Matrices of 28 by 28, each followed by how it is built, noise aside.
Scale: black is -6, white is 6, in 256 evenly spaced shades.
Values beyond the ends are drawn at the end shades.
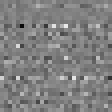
uneven rows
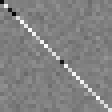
diagonal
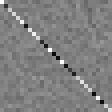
diagonal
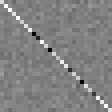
diagonal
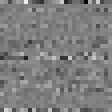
uneven rows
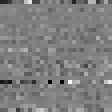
uneven rows
